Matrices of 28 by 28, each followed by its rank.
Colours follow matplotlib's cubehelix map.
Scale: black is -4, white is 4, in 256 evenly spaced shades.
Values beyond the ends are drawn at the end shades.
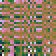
two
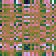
two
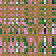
two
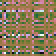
two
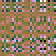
two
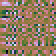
three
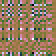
two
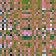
three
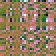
three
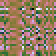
three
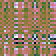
two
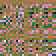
three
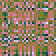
three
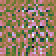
three
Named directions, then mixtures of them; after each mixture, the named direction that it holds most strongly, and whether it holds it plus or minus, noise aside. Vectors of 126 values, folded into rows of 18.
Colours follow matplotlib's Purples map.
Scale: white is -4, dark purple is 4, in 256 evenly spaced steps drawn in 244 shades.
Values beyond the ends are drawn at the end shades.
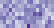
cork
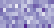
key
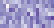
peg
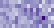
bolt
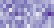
cork, minus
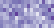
bolt, minus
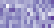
peg, plus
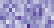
cork, plus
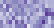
cork, minus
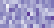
peg, plus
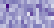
peg, minus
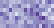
bolt, plus
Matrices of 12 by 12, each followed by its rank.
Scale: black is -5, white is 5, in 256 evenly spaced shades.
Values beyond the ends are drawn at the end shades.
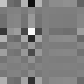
one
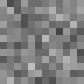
full rank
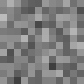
full rank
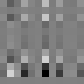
one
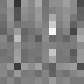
two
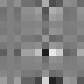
one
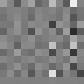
two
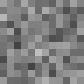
full rank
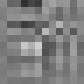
two
